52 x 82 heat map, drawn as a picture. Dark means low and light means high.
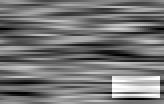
Ninth with the highest average: bottom right. Mirror symmetry: none. Histogram: bell-shaped. Grain: streaks across. Odd patch: higher, in the bottom right.
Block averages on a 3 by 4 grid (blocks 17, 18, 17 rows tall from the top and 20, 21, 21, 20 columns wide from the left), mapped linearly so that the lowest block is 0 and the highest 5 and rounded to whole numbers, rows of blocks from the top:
1221 / 1101 / 0345
